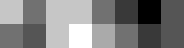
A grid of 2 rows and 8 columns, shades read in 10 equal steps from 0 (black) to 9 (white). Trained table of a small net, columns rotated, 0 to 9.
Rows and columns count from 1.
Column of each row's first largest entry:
1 4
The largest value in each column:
7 4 7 9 6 4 2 3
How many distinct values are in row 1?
5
